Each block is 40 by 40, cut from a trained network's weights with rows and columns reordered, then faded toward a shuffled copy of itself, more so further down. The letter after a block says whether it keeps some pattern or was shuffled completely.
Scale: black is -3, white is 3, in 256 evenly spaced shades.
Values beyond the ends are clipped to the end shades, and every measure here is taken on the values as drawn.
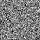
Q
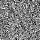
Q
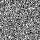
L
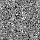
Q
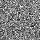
L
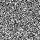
L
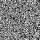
L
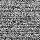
Q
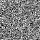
Q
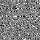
Q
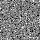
L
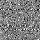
Q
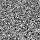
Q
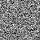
Q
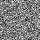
L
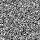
L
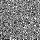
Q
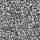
L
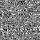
Q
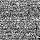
Q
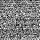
Q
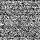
Q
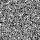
L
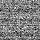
Q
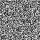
L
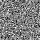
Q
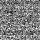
Q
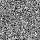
L
